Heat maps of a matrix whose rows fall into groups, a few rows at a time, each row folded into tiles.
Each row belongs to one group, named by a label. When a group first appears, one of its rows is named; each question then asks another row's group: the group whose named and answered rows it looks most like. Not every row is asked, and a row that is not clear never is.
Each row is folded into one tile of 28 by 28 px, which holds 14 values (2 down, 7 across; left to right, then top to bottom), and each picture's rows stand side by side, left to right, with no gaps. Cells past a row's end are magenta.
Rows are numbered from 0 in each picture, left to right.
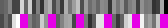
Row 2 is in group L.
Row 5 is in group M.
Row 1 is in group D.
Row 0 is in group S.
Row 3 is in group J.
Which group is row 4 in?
J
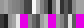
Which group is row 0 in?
J
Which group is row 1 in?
J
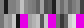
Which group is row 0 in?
L
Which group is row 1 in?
M
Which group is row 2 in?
J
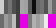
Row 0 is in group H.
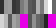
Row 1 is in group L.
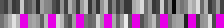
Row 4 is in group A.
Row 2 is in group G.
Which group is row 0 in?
S
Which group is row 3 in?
D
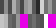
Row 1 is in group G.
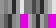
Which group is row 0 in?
D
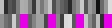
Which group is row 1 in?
L
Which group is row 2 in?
A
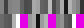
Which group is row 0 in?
J
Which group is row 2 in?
G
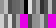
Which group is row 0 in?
M
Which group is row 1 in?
H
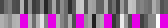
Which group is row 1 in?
A
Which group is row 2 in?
A
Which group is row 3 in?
S
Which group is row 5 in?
J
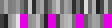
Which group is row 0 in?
J
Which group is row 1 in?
H
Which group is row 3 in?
H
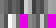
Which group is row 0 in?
A
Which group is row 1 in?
D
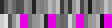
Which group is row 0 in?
S
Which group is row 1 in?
L
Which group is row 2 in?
D
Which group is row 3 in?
L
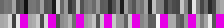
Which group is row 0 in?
M
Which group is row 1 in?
M
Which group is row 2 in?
H
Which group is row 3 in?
M
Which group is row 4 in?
G
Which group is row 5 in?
G
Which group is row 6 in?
G
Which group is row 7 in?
A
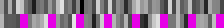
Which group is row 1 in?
S
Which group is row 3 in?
G
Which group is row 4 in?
A
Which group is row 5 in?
J
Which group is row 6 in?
H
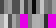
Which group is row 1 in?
L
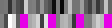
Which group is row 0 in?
A
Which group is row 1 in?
M
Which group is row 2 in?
L
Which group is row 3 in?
S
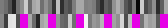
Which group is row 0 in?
A
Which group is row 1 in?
J
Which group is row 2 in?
D
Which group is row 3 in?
M
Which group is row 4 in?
M
